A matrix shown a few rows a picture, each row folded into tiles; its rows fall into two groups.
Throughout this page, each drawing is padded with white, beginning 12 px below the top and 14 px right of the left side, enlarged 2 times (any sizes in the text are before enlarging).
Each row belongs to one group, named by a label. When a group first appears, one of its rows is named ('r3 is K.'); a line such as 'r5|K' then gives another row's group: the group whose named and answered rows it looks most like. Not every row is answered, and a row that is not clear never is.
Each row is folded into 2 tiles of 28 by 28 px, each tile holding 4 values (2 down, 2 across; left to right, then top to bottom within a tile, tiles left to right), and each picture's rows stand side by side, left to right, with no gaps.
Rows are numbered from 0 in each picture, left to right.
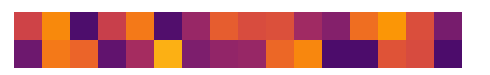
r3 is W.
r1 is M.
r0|W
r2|W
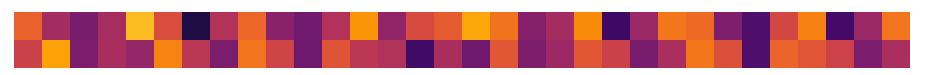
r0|M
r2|M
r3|M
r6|M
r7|M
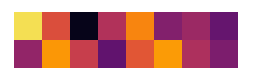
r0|W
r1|M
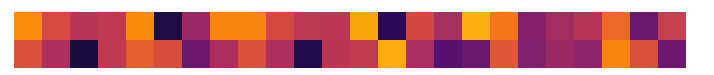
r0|M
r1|M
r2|M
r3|M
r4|W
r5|W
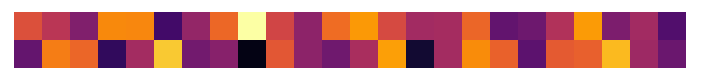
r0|W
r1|M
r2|W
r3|M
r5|M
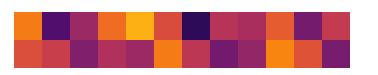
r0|M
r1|W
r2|W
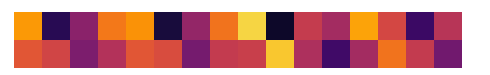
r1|M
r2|M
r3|W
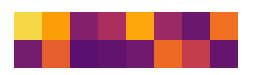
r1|W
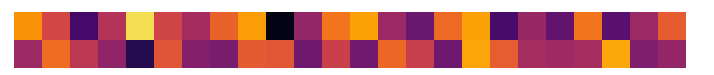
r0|W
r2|M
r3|W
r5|M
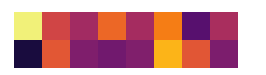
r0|W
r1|W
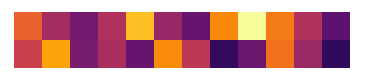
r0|M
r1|W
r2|W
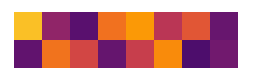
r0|W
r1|M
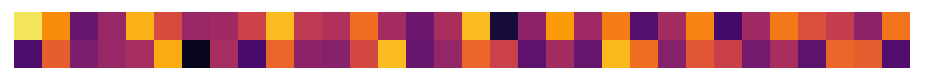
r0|W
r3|M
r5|W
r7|W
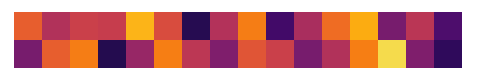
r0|W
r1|W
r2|M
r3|M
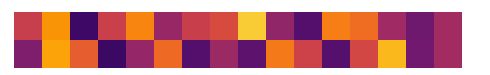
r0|W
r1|M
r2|W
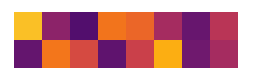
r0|W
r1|M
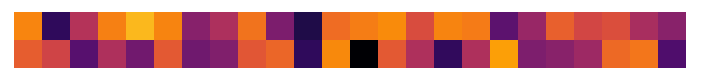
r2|M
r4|M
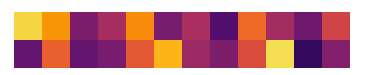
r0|W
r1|M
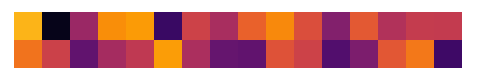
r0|M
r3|W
